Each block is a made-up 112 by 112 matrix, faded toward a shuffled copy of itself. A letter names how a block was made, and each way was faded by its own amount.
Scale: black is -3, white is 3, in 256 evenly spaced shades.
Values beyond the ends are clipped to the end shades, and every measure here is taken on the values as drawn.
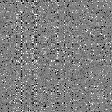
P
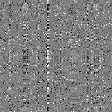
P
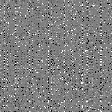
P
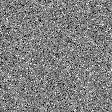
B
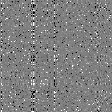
P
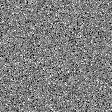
B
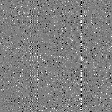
P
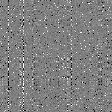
P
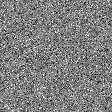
B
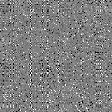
P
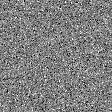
B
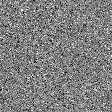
B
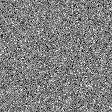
B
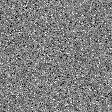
B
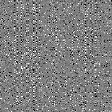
P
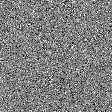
B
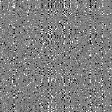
P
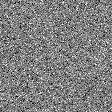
B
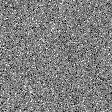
B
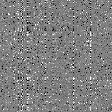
P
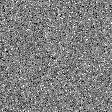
B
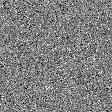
B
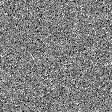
B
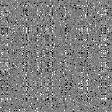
P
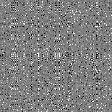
P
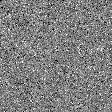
B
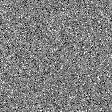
B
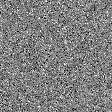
B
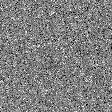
B
